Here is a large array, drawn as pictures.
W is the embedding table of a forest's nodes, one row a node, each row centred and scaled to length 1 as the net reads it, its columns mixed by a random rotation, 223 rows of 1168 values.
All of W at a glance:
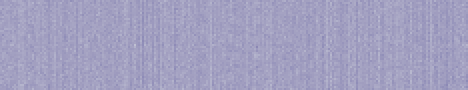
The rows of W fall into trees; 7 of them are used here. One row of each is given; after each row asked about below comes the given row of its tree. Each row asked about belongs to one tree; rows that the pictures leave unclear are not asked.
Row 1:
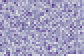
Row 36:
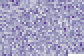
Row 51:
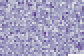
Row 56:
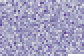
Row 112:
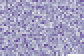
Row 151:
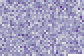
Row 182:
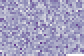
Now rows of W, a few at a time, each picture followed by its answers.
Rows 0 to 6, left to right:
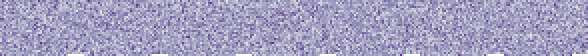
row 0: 182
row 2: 56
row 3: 1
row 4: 1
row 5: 182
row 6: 51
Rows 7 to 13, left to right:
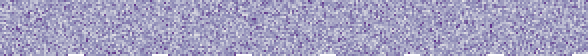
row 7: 36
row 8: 51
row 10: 182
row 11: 51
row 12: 1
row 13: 36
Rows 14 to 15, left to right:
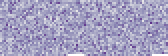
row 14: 182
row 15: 56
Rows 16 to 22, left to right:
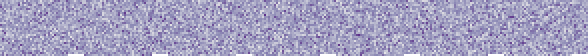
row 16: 51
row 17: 51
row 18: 151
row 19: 36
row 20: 151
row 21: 151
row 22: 1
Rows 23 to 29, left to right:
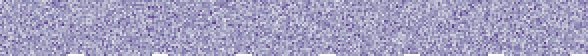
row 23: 1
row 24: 36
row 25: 1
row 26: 182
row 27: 151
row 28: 51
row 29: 182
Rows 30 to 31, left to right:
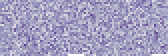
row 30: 151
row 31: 1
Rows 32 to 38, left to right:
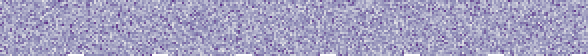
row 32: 1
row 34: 1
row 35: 36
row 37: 182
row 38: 1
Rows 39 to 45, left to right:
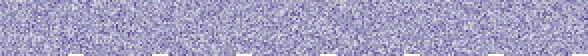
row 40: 51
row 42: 51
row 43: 56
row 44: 112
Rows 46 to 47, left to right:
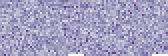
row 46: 36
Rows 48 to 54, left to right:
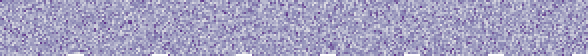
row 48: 182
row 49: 1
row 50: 112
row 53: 36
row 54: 51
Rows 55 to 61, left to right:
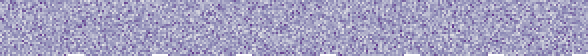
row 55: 182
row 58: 51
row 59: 36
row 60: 51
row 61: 151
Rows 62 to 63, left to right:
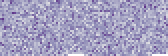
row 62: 182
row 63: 151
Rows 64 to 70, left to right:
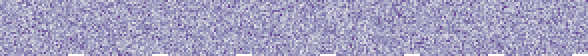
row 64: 51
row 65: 112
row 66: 151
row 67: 151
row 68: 36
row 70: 36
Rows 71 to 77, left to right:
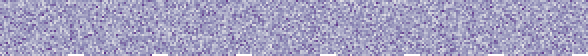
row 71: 1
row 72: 36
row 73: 51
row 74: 151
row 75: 56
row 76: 151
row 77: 151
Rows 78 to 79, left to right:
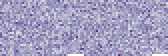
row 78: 1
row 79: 112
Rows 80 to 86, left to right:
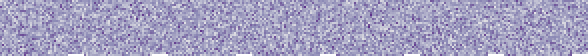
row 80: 151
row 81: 182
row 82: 151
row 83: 51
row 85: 36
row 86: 36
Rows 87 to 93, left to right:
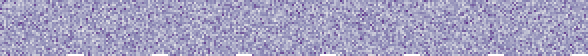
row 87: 1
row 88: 182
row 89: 36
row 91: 1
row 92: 1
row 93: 112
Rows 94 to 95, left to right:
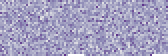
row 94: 1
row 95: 36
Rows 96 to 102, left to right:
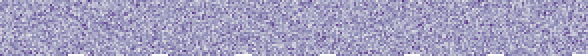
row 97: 1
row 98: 112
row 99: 1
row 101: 1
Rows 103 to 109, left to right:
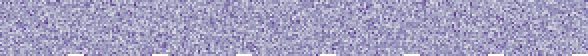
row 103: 1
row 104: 51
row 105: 36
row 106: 1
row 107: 182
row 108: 51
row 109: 112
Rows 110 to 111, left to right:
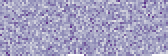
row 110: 1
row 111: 112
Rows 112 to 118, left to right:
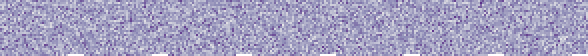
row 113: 112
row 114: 36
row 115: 151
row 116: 1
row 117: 112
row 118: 151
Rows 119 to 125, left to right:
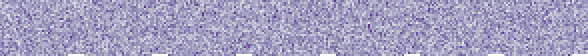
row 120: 151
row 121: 51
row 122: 36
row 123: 51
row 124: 182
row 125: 1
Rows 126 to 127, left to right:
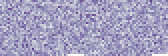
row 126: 112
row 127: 151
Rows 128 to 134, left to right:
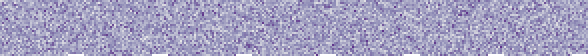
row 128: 151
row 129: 151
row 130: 51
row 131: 1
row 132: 112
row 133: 51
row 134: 182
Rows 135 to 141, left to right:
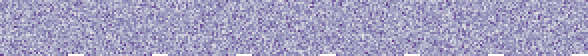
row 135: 51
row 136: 36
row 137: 51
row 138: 112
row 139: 51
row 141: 112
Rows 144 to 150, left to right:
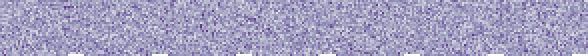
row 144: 36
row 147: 182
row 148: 51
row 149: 112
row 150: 51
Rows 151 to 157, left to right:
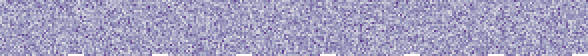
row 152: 36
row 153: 151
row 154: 36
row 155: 112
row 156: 51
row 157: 36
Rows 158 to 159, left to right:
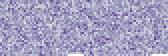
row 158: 182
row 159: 1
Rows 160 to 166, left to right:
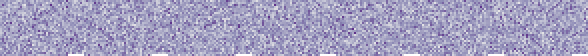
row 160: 51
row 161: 182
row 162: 1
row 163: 56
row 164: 182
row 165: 151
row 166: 151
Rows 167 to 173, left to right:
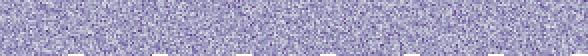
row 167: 112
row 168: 36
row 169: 151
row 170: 36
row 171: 112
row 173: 112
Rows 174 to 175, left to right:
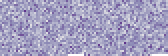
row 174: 151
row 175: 182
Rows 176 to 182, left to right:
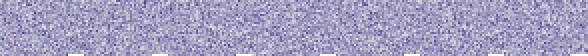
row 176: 51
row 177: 112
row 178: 51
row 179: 151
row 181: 51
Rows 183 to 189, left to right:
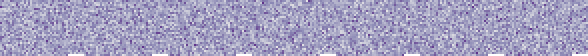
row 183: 36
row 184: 36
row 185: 36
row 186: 182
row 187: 36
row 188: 51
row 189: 51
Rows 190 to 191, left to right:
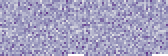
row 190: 51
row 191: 51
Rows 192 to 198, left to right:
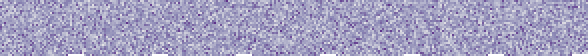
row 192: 151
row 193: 56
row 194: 1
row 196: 1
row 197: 36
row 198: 36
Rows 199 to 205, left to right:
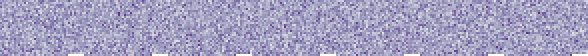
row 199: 36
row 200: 51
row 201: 151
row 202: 51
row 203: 151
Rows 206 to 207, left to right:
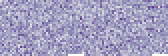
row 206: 151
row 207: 36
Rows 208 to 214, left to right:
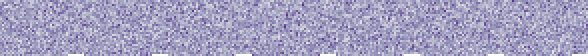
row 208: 151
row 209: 51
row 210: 182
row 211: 51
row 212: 182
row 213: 182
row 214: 151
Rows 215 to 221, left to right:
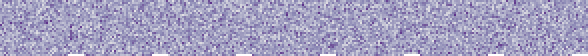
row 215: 1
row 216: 36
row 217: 56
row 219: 182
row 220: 51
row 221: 182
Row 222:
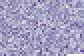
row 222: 182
